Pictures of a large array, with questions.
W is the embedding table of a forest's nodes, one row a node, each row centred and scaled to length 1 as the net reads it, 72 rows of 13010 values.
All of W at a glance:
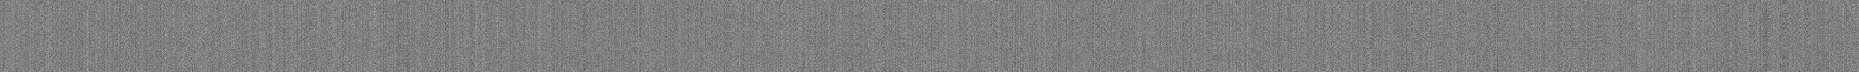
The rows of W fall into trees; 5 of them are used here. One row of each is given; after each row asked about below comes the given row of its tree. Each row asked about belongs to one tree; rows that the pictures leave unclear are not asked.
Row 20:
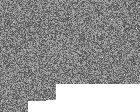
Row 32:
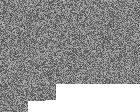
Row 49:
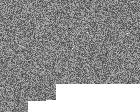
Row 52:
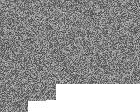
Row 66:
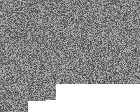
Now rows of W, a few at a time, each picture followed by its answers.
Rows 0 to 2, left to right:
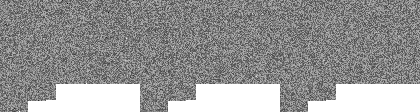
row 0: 49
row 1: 66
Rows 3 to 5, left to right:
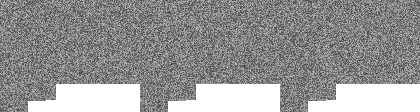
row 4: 52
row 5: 52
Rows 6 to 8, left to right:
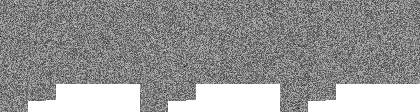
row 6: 32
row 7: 20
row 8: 52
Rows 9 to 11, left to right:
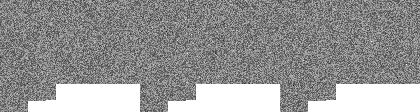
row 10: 32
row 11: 52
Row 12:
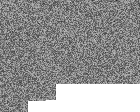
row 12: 52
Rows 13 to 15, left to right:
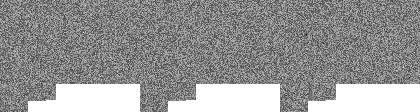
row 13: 66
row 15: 66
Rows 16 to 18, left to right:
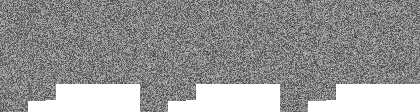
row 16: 66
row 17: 32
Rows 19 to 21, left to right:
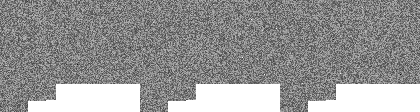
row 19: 52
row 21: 52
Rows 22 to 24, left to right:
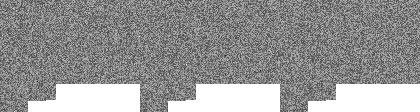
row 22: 66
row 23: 66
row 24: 66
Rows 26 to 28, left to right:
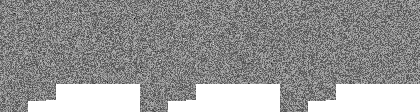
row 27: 49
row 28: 66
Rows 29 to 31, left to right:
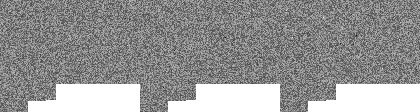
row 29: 66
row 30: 20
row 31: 52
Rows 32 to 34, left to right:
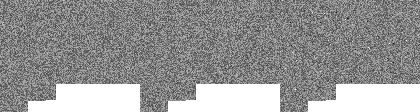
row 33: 52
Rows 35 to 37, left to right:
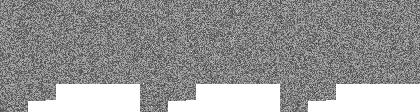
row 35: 66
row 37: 52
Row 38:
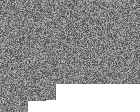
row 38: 32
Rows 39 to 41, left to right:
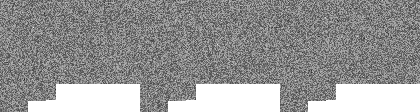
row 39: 66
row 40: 52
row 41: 20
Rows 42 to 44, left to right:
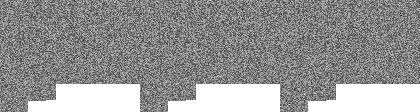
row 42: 32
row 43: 32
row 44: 32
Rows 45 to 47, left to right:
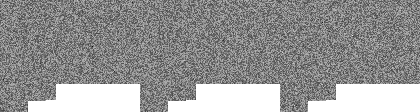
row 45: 66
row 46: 32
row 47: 52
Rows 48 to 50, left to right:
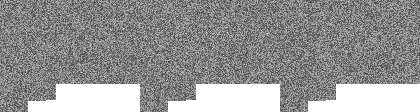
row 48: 20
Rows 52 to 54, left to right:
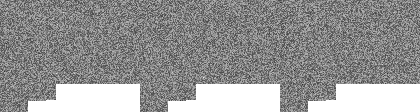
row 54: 52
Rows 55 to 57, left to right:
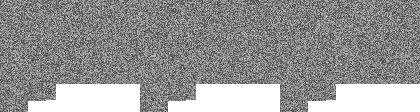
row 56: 66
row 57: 49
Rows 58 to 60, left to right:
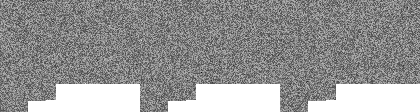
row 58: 66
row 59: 66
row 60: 52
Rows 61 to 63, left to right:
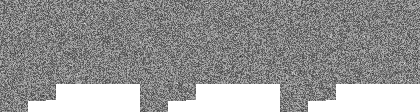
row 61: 32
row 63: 66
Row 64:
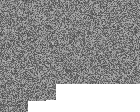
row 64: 52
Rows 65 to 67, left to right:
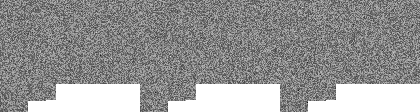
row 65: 66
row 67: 52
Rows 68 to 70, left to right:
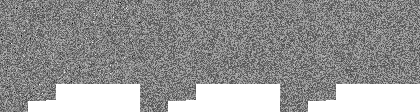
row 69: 52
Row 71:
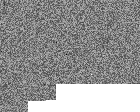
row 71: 32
